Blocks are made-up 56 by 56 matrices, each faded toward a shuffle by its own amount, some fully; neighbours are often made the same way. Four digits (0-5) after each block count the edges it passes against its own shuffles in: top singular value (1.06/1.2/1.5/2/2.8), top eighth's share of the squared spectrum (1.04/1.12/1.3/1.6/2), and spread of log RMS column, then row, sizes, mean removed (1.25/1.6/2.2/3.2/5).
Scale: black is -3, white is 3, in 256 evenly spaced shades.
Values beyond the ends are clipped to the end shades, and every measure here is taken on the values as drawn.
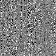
1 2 3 0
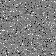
0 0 0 0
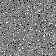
2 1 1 0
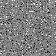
3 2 1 1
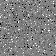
0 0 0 0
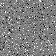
2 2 1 0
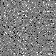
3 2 1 0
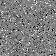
0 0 0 0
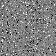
1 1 1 0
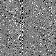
2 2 2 0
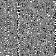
2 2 3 0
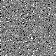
1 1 1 0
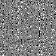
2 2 3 0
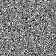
2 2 0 0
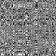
4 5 3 3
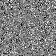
0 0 0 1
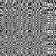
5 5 4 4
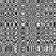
4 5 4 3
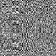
4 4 2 2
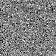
2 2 0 0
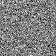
0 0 0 0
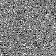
2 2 0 1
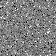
0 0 0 0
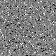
0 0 0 0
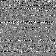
2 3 0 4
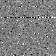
3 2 0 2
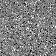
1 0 0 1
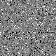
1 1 0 1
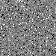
0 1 0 1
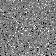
0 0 0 1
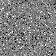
0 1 0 1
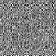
4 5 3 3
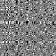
4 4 2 2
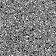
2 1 0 0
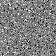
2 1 0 0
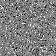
1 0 0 0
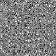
3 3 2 1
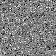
2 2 0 0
